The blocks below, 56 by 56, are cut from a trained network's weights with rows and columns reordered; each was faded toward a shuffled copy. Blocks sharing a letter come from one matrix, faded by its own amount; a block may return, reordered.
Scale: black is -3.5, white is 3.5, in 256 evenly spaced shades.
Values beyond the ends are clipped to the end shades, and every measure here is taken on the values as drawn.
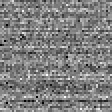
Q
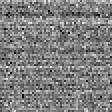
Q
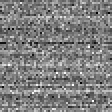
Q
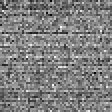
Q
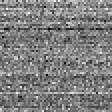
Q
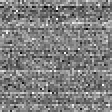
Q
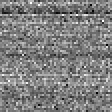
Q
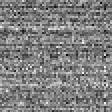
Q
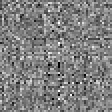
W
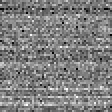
Q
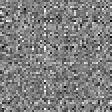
W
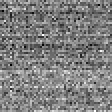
Q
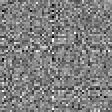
W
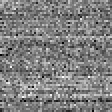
Q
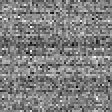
Q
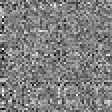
W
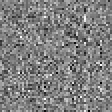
W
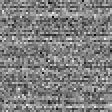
Q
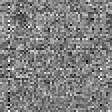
W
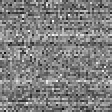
Q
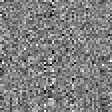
W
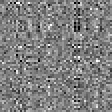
W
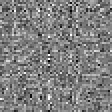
W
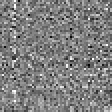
W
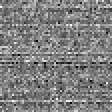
Q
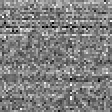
Q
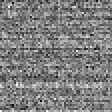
Q
